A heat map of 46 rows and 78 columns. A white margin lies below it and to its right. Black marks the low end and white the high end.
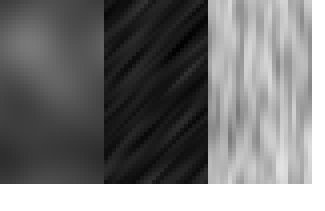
The table splits into one row of 3 panels. Panel 1,1: low, smooth. Panel 1,2: very low, slanting up to the right, faint in contrast. Panel 1,3: high, streaked downward.
